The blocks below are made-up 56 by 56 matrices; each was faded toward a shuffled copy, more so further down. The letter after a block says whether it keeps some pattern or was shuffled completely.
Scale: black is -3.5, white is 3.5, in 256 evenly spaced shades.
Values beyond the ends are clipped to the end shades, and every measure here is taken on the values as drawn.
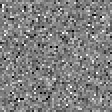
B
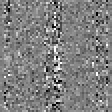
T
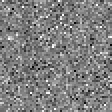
B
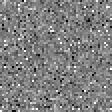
B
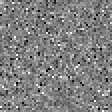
B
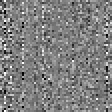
T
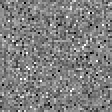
B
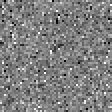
B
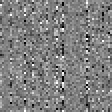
T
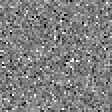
B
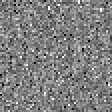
B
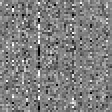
T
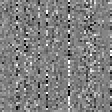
T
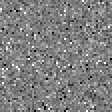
B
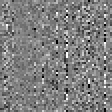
T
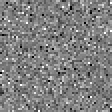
B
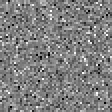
B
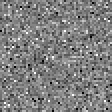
B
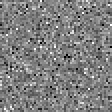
B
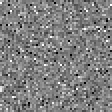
B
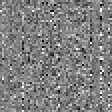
T
